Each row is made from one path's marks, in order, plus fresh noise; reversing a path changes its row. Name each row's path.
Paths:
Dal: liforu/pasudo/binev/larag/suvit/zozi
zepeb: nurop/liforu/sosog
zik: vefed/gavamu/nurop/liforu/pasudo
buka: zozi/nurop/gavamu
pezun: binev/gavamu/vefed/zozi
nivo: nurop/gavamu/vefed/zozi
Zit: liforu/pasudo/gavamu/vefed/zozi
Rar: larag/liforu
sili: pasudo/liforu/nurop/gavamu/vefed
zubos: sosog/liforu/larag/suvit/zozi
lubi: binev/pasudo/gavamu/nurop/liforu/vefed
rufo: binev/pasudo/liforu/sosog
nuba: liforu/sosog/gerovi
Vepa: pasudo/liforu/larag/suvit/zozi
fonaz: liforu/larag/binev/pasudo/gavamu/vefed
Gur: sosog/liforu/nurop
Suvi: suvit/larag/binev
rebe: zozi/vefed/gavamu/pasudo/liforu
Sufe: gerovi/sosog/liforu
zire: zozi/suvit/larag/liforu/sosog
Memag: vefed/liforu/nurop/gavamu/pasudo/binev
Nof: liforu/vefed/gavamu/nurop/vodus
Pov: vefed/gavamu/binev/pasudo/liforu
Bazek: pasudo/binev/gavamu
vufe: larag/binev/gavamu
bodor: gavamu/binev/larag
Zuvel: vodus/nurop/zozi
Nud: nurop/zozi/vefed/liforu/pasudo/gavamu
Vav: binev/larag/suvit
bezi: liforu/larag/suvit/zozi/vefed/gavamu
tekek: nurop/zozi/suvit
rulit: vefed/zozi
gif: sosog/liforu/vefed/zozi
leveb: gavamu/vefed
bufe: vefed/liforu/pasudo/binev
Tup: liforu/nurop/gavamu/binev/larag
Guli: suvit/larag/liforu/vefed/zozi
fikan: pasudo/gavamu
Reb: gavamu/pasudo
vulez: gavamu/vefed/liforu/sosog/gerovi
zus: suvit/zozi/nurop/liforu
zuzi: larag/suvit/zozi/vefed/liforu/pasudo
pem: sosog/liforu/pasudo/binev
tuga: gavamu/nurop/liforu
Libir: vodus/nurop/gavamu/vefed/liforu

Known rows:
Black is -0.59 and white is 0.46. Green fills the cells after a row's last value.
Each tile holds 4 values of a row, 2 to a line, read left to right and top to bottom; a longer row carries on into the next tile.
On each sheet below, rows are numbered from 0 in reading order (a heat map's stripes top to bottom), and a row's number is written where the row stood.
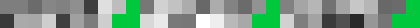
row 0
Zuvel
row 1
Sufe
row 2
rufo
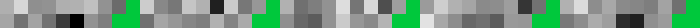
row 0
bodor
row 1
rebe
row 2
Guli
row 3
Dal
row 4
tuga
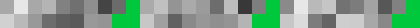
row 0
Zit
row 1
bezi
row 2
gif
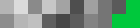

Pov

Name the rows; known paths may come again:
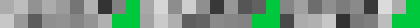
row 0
bezi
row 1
bufe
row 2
Libir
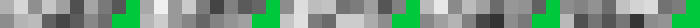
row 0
Pov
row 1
Nof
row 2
gif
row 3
leveb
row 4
Vav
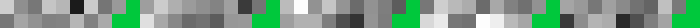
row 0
rebe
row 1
Dal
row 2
vulez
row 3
Sufe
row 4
nivo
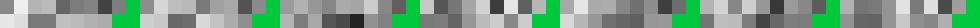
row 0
nuba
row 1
zubos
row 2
pezun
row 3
zire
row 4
Zit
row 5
zik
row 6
Guli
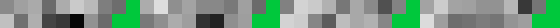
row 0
lubi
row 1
tuga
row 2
pem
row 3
fonaz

